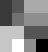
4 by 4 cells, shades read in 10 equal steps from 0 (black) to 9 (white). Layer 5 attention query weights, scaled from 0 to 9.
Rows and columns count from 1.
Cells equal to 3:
3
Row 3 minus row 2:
5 3 -2 -2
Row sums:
17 16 20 21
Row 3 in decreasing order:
7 7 3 3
